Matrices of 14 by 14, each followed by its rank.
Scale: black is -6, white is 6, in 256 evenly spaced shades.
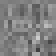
three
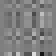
one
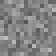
full rank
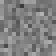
full rank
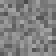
full rank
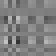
one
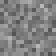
full rank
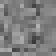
three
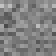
three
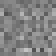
three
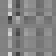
one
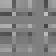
one
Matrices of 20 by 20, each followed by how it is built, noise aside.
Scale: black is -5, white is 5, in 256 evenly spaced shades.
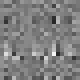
low rank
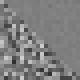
lower triangular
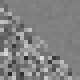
lower triangular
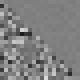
lower triangular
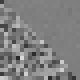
lower triangular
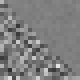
lower triangular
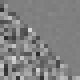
lower triangular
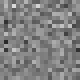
low rank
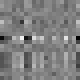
low rank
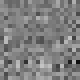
low rank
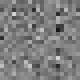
low rank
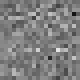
low rank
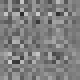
low rank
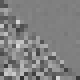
lower triangular
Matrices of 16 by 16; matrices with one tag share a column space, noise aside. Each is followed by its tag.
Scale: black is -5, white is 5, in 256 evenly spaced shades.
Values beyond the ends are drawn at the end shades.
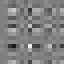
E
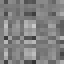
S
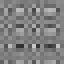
E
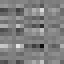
E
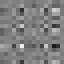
E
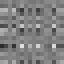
E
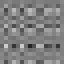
E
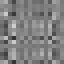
S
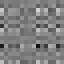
E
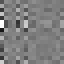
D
